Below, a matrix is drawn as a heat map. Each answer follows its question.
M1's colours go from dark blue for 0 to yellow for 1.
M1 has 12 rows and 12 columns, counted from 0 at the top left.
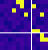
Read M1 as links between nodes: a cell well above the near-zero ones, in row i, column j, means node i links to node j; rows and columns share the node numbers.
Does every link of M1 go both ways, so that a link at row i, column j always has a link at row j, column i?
no
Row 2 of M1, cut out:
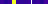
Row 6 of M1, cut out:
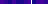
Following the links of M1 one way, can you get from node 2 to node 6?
yes
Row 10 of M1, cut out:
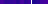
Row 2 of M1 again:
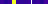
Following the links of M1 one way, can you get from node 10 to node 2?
no
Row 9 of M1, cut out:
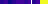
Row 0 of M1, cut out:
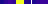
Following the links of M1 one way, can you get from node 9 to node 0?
no
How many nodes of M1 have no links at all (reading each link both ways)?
0
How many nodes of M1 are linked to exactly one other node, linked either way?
4
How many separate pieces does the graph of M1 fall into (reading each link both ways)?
1
